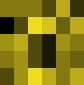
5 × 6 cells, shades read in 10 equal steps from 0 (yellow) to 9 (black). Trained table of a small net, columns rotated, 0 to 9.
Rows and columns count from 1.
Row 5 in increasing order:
0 2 2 3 4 6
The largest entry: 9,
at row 2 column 1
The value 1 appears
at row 2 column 4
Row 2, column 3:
0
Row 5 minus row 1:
2 -1 -4 -4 2 -5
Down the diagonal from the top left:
4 6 6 8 4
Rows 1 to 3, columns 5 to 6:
2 7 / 5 2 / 3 4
